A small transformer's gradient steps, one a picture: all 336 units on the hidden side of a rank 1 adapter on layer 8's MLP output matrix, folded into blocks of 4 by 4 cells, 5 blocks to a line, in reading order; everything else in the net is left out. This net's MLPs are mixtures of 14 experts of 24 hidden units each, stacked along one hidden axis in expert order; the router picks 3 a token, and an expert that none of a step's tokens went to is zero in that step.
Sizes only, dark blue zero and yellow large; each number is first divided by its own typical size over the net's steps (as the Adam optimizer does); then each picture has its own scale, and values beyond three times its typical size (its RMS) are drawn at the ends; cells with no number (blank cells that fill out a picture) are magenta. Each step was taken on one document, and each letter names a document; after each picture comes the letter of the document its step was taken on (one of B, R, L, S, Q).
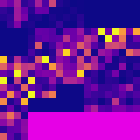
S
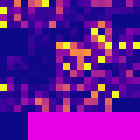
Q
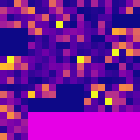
S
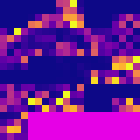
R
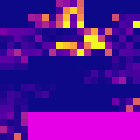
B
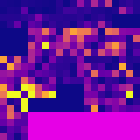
S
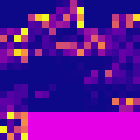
B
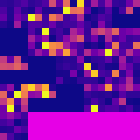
S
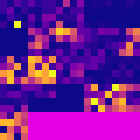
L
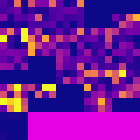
S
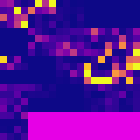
Q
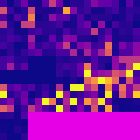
Q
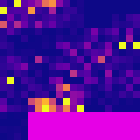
Q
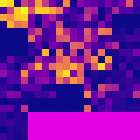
L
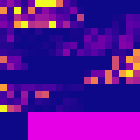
Q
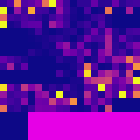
Q
